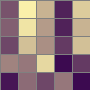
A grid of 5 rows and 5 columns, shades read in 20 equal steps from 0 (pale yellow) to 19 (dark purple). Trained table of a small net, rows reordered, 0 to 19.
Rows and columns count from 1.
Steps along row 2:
down up up down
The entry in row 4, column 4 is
19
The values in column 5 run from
3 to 19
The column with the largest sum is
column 4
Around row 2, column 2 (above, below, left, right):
0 4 12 7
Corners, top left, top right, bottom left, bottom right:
13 3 18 19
